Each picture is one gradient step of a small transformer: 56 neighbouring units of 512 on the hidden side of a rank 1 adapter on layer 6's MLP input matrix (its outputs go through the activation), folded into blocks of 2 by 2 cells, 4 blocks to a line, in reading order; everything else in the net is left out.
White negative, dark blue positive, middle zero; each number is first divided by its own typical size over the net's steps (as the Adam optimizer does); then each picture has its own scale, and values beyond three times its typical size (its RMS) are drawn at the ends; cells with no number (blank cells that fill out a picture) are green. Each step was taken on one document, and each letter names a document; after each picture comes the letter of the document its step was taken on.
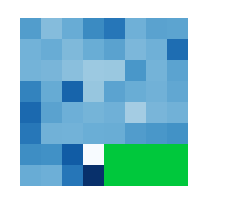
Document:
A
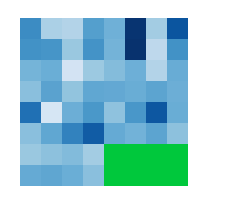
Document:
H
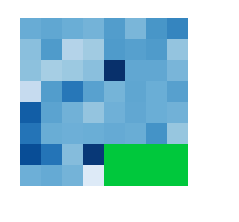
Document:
A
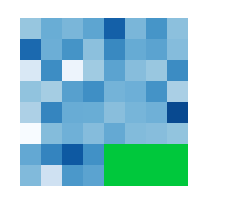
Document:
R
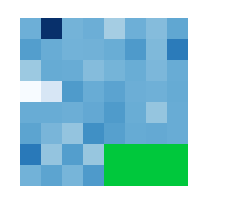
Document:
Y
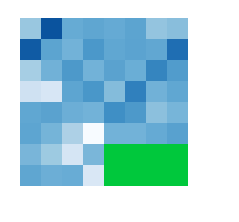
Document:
Y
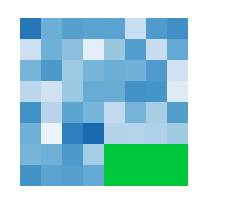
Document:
H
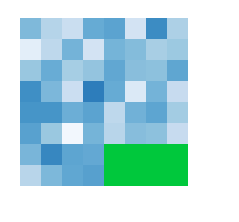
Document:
H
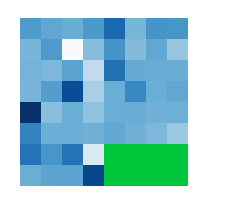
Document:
A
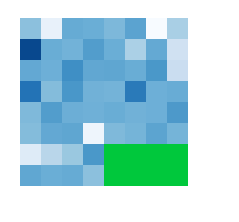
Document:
Y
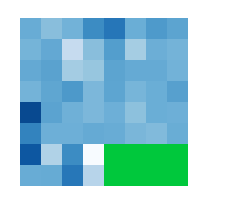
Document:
A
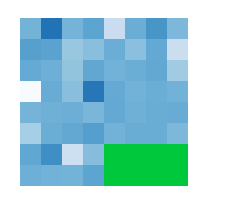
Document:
Y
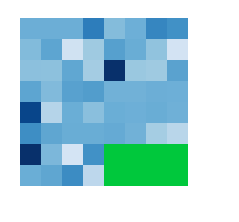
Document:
A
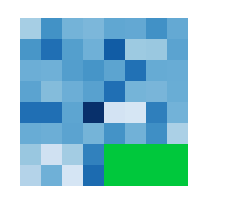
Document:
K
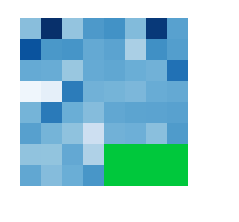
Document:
Y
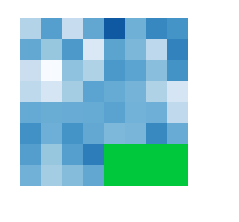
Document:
R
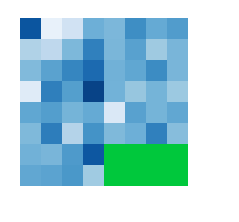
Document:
H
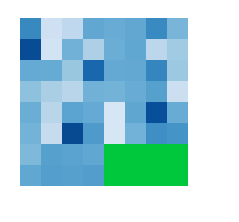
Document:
H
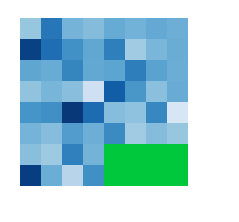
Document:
K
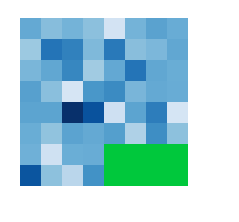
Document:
K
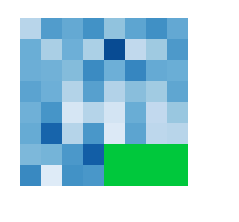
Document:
K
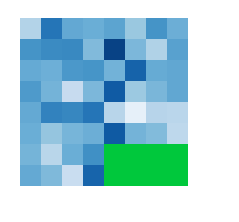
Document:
K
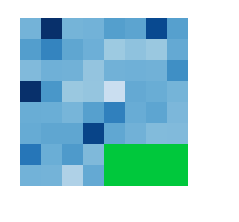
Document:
Y
